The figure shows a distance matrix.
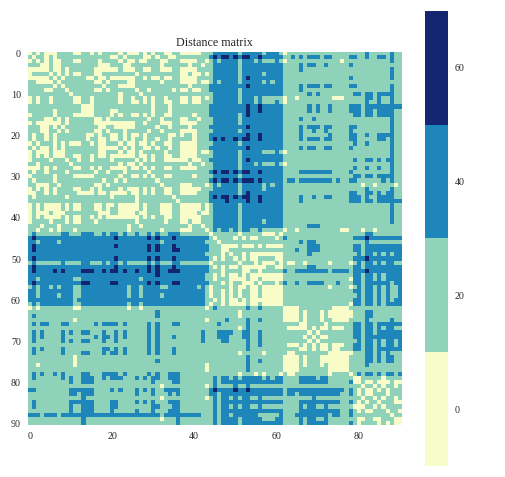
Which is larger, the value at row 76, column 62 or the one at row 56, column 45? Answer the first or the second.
the second
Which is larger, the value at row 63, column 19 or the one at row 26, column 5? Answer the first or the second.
the first
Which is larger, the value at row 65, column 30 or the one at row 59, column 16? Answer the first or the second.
the second
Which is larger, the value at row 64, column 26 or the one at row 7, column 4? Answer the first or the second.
the first
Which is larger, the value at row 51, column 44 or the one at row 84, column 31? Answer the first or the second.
the second
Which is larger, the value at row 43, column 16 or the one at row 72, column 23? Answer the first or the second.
the second
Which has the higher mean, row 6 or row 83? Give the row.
83
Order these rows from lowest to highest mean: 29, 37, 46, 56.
37, 29, 46, 56
